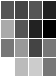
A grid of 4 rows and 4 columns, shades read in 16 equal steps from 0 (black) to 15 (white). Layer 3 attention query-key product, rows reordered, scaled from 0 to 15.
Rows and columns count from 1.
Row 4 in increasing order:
7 11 12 15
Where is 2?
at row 1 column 4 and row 2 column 3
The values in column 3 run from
2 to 12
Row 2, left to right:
10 5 2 0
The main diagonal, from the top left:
5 5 4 7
